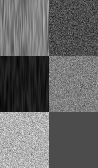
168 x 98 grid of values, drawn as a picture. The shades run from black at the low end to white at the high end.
The table splits into 3 rows of 2 panels. Panel 1,1: middling, streaked downward. Panel 1,2: low, fine-grained. Panel 2,1: very low, streaked downward, faint in contrast. Panel 2,2: middling, fine-grained. Panel 3,1: high, fine-grained. Panel 3,2: low, flat.
